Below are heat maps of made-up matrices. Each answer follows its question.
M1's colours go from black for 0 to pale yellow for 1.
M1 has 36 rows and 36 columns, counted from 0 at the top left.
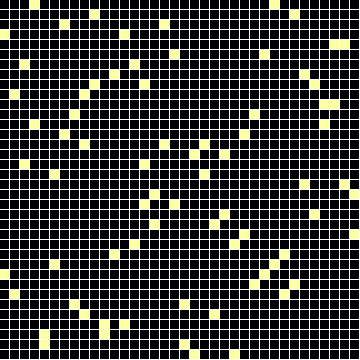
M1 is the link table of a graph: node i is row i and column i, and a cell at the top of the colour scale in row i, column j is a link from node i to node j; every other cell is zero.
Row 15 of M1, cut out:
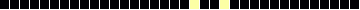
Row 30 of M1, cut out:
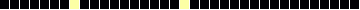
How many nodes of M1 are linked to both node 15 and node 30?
0
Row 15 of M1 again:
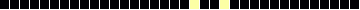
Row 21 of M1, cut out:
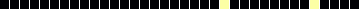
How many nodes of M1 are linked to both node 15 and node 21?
1
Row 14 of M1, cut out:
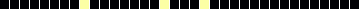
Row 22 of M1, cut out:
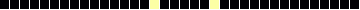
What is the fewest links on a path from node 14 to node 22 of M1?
4
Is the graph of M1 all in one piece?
yes
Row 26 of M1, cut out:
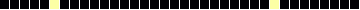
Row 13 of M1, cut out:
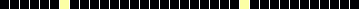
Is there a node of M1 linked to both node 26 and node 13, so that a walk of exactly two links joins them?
no
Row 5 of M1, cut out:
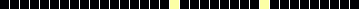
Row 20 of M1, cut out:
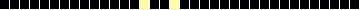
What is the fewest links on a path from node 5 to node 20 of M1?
2
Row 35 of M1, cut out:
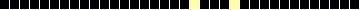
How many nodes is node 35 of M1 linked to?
2
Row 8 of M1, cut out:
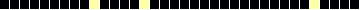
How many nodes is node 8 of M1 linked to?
3
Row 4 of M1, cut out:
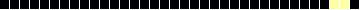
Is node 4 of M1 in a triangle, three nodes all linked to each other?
no
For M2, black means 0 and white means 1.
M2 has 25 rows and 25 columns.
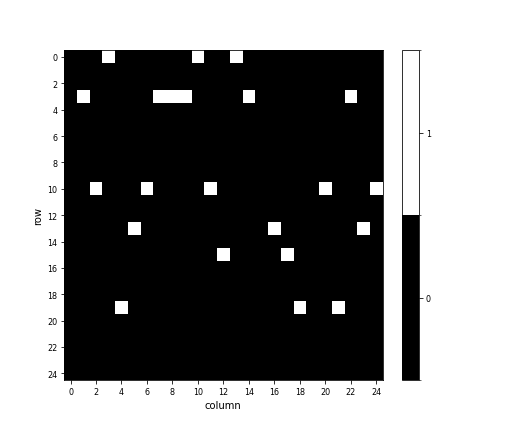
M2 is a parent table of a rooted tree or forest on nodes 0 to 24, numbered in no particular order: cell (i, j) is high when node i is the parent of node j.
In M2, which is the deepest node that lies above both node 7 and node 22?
3
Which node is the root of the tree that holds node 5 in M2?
0
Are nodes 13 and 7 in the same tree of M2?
yes
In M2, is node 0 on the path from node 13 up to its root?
yes
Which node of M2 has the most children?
3
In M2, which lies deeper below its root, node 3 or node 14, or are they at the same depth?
node 14
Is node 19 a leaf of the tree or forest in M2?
no
